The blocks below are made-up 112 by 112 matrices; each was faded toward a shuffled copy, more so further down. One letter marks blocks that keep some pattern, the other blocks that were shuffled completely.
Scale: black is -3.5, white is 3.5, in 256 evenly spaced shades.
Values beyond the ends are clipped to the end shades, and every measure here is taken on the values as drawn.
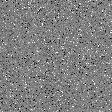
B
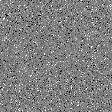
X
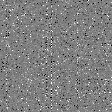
X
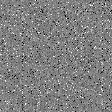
X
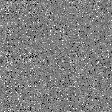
X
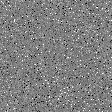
B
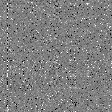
X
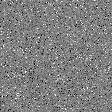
B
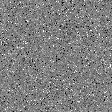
B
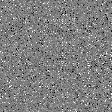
X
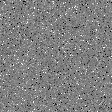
B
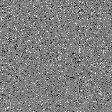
X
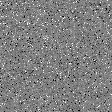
B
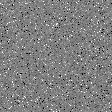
B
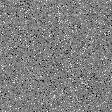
B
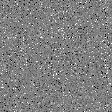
X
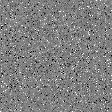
X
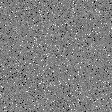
B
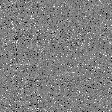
X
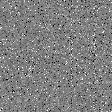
X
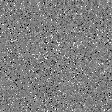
X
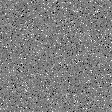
B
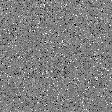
X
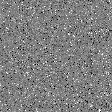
X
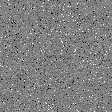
B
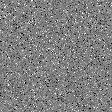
B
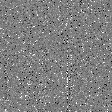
X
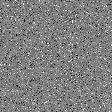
B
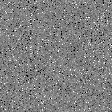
X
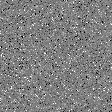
B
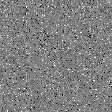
X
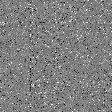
X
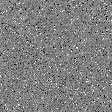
B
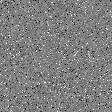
B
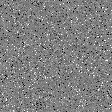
B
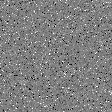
B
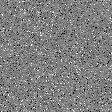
B
